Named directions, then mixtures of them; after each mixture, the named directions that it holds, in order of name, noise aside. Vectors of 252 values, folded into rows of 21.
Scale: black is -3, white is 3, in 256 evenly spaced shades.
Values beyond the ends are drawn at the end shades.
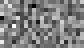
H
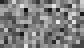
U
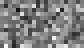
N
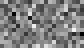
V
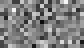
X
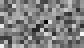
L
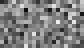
U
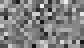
X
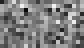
U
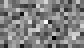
L, N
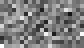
L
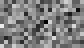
L, X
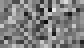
L, X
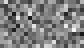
V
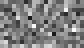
L, V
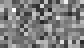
H, X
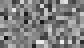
X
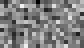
N, U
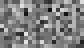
L, U, X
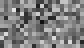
N, X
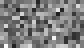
N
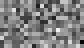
N, X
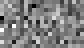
H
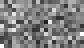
L, V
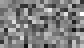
U, V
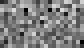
U, X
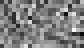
U, V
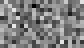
H, X
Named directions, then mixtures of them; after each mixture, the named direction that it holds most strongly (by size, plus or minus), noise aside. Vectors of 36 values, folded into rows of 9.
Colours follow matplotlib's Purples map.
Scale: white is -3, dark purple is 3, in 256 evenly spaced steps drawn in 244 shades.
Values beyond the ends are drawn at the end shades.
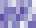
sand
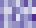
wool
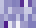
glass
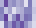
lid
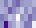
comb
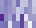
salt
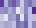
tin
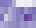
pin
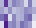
lid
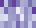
tin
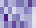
lid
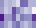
wool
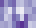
tin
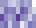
sand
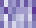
lid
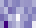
comb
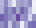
sand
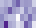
comb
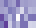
comb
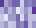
tin
